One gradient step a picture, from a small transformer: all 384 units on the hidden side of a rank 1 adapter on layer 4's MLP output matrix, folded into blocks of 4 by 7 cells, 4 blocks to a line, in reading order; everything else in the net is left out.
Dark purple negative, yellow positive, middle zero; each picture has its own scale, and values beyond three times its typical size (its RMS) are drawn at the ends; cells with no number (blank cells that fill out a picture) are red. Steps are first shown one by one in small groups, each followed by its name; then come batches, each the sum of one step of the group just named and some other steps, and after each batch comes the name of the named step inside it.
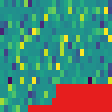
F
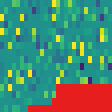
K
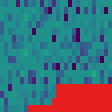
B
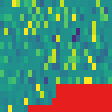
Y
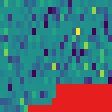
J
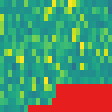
F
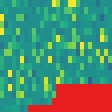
K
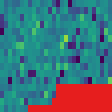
F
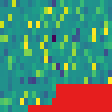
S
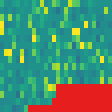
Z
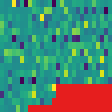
Z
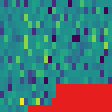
S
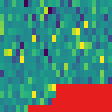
Z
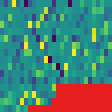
S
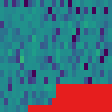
Z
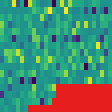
Z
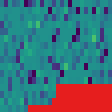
S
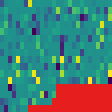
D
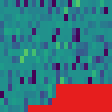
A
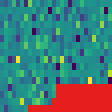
D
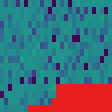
A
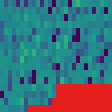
A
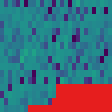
A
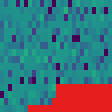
A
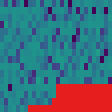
D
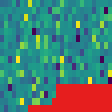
D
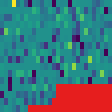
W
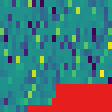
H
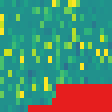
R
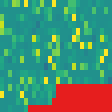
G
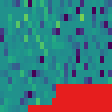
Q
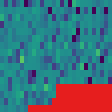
R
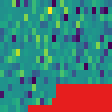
Q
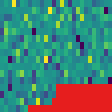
W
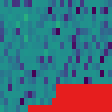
Q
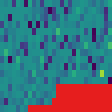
H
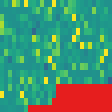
G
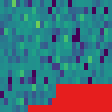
W
